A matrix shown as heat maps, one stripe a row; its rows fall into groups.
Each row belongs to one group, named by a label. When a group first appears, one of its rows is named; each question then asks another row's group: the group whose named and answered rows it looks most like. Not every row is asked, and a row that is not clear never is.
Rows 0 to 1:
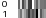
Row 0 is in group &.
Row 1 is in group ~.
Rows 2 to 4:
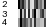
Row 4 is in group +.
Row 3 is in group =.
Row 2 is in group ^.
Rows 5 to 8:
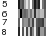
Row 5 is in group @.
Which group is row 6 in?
+
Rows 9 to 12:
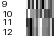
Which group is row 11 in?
^
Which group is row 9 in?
=
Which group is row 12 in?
^
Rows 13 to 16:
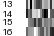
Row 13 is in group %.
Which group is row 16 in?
@
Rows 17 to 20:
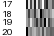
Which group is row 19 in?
~
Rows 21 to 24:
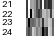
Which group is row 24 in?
@
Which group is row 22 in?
%
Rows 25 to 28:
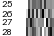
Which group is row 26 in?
=
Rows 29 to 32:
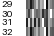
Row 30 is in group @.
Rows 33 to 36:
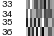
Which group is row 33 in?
~
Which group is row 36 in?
=
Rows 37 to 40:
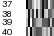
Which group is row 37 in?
@
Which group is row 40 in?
%
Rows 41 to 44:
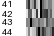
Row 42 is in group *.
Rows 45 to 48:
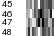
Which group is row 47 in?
@
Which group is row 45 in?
*
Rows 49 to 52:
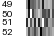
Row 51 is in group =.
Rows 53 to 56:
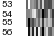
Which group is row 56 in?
=
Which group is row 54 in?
@
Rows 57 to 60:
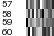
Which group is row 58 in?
=
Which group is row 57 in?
&
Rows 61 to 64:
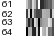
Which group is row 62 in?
%
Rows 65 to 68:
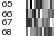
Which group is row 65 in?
%
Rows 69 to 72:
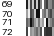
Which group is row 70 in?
&
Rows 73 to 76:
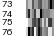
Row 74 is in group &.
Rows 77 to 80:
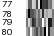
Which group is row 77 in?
*
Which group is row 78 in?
+
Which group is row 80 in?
~
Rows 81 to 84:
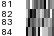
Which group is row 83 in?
+
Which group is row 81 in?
~
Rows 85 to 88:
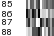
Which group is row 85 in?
&
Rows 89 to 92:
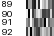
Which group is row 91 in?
~
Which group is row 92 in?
%
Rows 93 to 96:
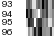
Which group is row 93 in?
@
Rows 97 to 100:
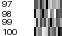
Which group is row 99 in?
=
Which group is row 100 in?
@
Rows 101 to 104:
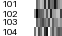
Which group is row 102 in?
+
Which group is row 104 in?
&
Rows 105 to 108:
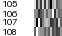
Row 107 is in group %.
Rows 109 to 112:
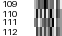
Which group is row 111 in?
~
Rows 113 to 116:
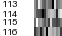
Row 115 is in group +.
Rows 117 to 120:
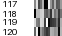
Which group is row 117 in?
&
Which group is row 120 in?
%
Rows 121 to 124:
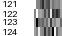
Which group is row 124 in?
~
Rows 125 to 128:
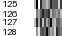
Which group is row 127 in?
=
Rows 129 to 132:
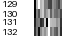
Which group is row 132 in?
^
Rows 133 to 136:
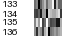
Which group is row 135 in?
*
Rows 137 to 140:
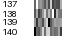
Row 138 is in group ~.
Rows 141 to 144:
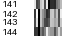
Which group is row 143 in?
%
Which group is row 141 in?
*
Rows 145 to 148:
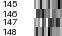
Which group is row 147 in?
*
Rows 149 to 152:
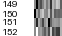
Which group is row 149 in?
+
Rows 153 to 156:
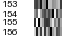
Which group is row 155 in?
%
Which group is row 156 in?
=
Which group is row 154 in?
~
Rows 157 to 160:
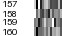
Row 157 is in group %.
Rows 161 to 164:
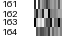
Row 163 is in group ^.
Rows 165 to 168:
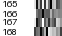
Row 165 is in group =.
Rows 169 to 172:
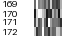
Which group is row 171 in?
&
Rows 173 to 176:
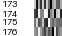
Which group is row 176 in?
~
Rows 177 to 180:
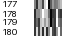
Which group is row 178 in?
@
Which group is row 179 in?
@
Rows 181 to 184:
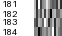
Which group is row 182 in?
=
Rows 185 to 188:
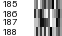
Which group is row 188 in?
=
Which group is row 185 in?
~
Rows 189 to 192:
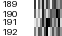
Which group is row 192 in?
&
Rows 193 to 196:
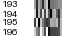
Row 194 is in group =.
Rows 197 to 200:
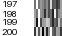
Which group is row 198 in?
~
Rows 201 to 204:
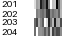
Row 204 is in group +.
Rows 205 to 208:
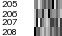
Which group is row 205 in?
~
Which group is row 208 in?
^
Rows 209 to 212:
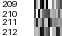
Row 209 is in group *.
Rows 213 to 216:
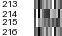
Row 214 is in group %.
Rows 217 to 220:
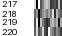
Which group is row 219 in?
%
